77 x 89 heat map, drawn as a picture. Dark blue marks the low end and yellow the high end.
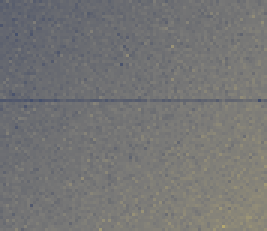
Ninth with the highest average: bottom right. Histogram: bell-shaped. Slope: up to the bottom right. Odd lines: row 34. Mirror symmetry: none.
